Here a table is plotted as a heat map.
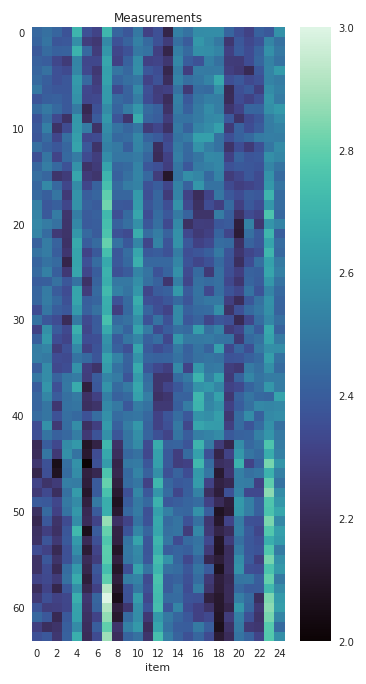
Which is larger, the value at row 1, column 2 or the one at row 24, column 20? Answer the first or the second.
the first
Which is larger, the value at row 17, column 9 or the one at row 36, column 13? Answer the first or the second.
the first
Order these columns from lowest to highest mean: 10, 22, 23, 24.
22, 24, 10, 23
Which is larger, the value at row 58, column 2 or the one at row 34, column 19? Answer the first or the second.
the second
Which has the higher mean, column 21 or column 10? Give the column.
10
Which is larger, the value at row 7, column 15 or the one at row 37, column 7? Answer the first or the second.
the second
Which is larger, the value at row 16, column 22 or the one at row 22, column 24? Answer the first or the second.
the second
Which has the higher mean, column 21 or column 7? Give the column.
7
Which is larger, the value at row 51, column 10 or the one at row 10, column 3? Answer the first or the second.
the first
